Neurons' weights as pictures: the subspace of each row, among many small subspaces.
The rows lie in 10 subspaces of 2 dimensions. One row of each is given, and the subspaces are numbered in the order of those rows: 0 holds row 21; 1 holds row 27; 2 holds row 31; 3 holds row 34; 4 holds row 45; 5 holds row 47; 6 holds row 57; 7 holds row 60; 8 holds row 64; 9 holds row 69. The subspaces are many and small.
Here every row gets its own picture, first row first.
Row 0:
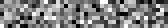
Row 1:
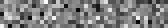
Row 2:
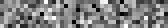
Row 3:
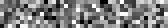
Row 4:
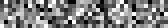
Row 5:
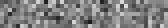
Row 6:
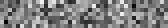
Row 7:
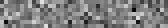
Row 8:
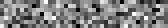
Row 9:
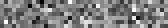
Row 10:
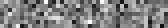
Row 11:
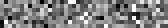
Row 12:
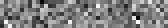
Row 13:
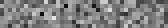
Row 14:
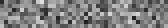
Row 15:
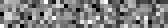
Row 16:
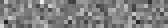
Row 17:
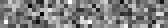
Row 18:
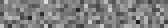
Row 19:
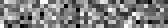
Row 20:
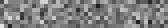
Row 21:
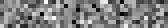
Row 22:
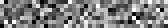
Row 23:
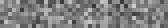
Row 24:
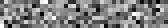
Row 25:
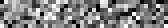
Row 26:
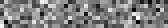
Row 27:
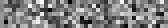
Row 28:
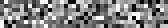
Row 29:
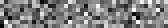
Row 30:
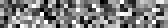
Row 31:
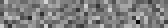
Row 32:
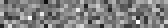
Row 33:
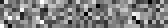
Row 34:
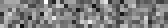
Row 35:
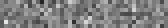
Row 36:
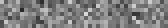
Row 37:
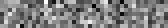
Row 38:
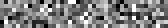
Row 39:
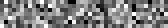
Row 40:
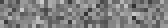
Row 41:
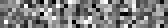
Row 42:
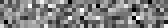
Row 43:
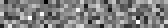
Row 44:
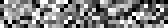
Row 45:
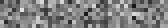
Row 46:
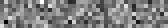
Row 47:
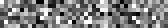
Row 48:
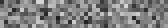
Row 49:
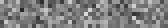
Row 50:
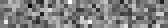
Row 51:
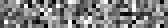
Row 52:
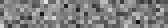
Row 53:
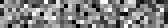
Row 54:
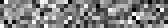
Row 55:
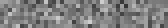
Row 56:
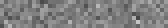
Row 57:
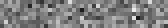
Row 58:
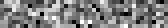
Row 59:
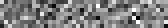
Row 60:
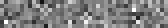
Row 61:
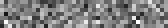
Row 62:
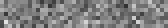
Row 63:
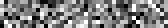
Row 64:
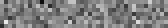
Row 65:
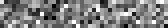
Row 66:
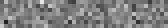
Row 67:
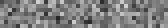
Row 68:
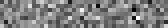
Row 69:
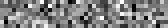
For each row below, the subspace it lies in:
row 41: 7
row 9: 1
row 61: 2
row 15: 3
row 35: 7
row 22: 1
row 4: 8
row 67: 5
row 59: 6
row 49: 4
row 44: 1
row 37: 3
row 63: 2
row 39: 8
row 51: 7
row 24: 9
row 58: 6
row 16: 8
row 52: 0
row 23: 4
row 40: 4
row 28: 9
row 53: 7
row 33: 4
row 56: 3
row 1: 3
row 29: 0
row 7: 7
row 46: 8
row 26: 0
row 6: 3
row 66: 8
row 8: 9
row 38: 9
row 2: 0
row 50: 1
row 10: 5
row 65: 6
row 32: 2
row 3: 0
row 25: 6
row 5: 5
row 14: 5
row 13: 7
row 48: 5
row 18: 2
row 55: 5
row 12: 3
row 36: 4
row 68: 6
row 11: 9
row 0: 0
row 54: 1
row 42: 6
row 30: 9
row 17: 1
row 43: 2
